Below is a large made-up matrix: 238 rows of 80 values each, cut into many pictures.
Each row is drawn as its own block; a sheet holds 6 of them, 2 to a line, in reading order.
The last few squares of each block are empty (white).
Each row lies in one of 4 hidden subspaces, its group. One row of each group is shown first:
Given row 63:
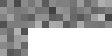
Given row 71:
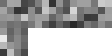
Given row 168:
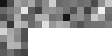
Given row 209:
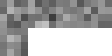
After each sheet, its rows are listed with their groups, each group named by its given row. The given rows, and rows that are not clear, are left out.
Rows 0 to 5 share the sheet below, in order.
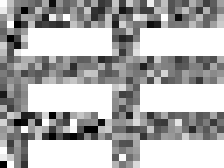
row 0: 168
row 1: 209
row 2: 71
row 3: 168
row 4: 71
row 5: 71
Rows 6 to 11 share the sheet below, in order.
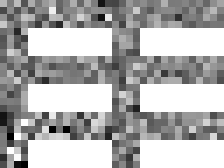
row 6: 63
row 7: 168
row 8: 209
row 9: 168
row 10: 168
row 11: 63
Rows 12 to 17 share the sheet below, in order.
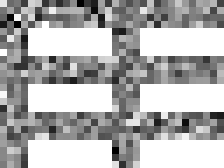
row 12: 209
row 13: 168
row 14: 71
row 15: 209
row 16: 209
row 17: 71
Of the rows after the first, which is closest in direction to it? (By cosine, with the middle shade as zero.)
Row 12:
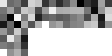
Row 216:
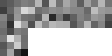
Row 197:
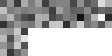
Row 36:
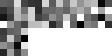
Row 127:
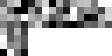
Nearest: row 216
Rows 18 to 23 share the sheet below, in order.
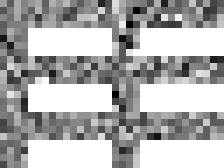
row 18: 71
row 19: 168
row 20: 209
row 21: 71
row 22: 63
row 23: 209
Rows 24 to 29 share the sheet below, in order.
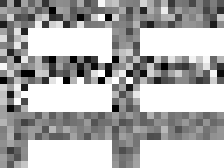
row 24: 63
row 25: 63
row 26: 63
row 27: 209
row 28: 168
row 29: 209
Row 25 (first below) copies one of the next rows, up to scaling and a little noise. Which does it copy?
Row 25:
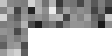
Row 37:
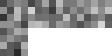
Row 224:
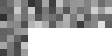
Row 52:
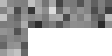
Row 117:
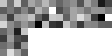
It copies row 52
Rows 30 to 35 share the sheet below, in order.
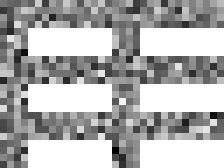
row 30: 168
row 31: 71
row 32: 63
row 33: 71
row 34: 63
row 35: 71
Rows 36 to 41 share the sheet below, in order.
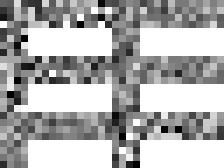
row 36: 63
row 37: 63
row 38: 168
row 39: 168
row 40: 209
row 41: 168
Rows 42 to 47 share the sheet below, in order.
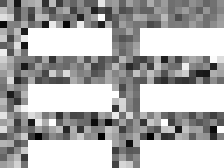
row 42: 63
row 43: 209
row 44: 168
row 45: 71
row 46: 63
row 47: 63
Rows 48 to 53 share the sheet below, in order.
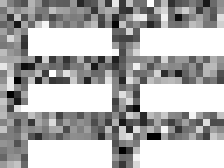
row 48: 209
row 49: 209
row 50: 168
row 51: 168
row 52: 63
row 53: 209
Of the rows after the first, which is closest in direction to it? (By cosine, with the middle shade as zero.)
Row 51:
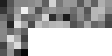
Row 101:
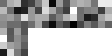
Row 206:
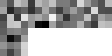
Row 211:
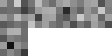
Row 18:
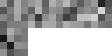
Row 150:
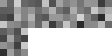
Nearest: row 18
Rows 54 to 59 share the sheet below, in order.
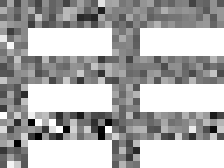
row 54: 71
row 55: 209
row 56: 63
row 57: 63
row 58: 63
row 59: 63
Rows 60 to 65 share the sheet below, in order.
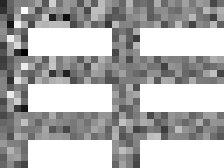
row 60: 168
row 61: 63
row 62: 168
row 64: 168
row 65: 209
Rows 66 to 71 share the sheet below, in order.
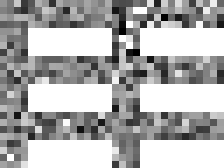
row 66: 71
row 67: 168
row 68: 209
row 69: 209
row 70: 71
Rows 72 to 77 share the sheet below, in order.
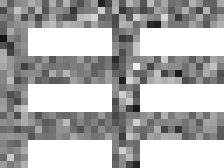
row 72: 71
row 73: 209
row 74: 168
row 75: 168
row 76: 71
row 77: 168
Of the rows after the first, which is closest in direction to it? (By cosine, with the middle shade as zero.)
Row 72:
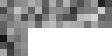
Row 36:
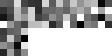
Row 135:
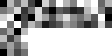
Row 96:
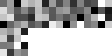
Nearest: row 36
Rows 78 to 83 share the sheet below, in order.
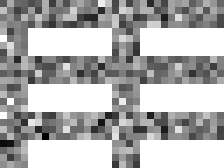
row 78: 71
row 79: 209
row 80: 71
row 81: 71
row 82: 168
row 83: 209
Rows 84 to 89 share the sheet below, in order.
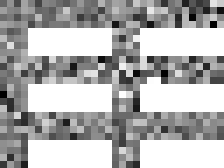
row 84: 71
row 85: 63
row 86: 71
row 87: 209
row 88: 71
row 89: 168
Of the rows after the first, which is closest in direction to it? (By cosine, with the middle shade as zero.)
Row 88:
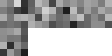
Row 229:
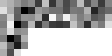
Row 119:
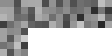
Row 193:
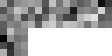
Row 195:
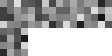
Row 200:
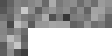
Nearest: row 195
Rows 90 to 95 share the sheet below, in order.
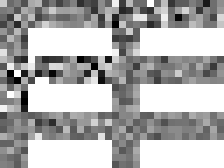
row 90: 209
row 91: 209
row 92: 209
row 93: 168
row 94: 63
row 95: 209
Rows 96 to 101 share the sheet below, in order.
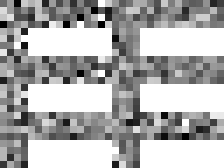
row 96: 63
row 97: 71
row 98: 63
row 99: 209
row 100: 71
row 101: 71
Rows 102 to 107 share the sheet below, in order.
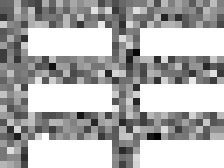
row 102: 63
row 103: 168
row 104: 63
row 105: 63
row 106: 209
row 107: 209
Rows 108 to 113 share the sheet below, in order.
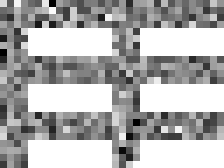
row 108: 63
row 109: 63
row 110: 209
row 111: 209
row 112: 209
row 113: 168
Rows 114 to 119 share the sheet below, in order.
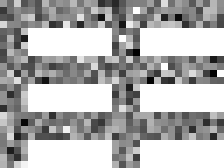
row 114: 63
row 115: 168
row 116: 209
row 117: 63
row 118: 168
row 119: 63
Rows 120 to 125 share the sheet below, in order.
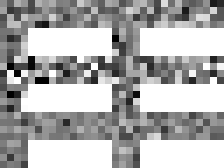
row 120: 209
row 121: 71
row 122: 209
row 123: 63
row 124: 71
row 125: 209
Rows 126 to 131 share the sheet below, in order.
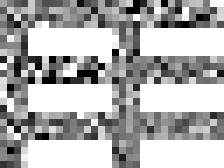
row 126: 209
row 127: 71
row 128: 71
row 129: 63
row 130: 209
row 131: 71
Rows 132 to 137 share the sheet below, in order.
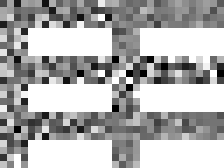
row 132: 63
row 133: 168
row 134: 63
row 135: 209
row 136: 63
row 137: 71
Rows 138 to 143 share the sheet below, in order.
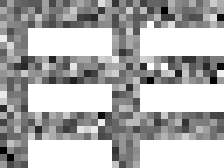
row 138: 71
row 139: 63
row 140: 71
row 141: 63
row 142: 71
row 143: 71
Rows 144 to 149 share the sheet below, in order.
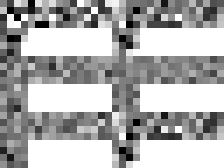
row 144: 209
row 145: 168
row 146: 63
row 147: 63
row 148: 71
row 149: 168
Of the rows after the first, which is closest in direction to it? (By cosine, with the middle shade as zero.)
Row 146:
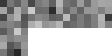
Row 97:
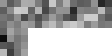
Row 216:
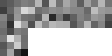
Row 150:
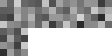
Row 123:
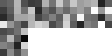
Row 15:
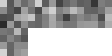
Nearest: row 123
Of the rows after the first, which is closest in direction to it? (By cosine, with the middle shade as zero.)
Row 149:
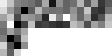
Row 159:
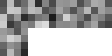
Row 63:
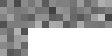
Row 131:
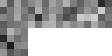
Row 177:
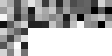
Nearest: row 177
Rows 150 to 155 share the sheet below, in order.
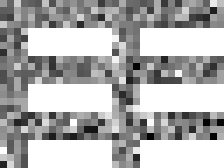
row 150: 63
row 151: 71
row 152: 63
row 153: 168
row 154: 71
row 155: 63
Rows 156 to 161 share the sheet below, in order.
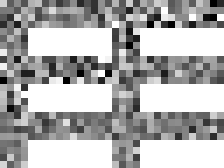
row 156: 209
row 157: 63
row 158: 63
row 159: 209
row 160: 71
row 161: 63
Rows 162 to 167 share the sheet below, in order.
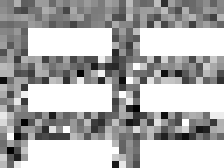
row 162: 71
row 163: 63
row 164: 63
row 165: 168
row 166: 168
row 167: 71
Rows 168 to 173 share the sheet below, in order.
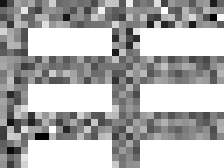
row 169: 63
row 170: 168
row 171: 209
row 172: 209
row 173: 209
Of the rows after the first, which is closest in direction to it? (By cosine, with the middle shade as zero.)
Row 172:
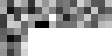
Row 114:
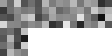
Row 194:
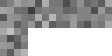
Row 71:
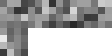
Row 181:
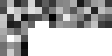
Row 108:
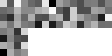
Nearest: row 194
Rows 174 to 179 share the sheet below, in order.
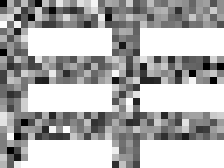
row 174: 209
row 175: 71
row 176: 209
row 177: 63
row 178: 168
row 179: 71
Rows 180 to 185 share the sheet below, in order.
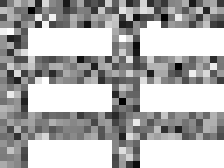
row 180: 168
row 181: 209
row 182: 209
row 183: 71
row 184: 209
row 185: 168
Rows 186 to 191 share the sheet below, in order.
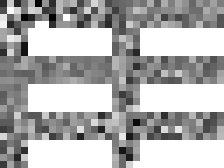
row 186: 209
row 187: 168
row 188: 71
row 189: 168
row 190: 63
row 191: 168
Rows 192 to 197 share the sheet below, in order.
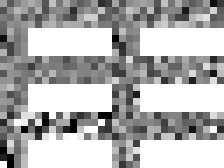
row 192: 71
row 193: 71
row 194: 168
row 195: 63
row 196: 71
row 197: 63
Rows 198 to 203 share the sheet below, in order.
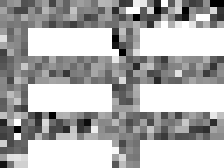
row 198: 71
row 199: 71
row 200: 168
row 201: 168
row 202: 63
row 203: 71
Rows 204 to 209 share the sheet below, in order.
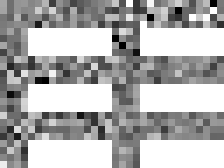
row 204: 63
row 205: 71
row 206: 209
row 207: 168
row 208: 209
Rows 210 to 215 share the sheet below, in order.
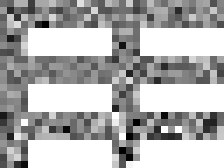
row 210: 209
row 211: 71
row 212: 209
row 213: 209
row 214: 168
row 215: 168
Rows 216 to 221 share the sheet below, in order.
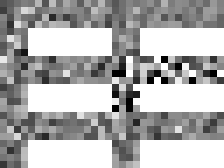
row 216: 168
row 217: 168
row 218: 168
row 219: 63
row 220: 209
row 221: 168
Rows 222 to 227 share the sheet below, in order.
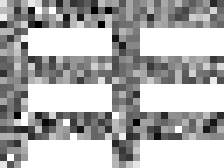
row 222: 63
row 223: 71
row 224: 63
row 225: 63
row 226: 71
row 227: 168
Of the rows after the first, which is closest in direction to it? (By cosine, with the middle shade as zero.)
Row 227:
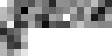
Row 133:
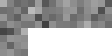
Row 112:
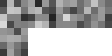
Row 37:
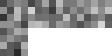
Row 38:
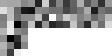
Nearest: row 133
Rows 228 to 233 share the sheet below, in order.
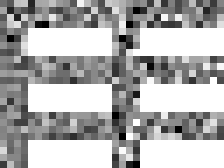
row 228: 209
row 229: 168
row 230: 71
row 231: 63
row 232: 71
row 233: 168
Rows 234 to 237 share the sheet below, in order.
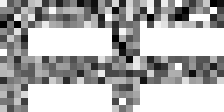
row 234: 209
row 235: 71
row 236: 63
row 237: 71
